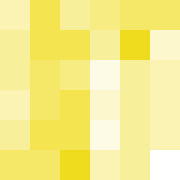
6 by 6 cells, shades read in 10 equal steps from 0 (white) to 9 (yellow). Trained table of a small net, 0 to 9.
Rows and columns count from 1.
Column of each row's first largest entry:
2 5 2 3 2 3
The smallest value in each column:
3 6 4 1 4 0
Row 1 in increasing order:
3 4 5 6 6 7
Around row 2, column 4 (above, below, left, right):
5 1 7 9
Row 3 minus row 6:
-2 0 -4 -2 0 3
